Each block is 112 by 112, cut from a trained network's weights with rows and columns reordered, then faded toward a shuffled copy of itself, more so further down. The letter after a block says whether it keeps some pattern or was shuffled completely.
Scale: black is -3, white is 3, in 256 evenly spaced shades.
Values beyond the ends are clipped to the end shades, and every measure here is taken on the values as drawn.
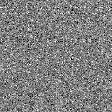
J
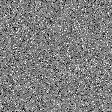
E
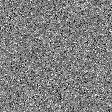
E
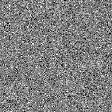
J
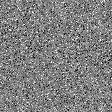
E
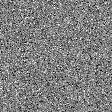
E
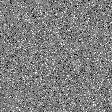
E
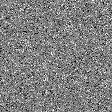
E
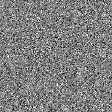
J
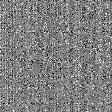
J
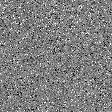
E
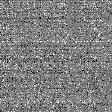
J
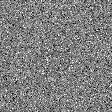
E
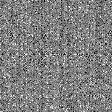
J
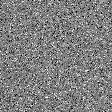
E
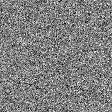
E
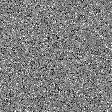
E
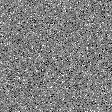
E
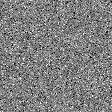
E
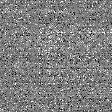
J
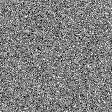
E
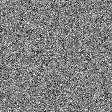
E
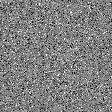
E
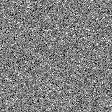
E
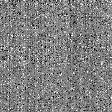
J
